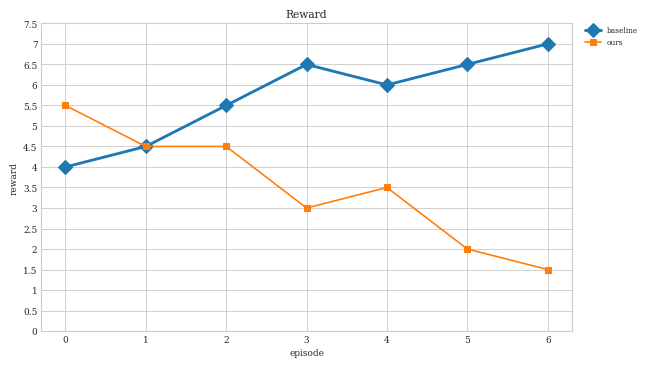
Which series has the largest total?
baseline
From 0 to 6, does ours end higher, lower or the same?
lower
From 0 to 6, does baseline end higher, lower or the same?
higher
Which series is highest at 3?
baseline
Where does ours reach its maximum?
0
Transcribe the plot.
Title: Reward
x-axis: episode, ticks 0 1 2 3 4 5 6
y-axis: reward, ticks 0 0.5 1 1.5 2 2.5 3 3.5 4 4.5 5 5.5 6 6.5 7 7.5
Legend: baseline, ours
Values:
baseline: 4 4.5 5.5 6.5 6 6.5 7
ours: 5.5 4.5 4.5 3 3.5 2 1.5
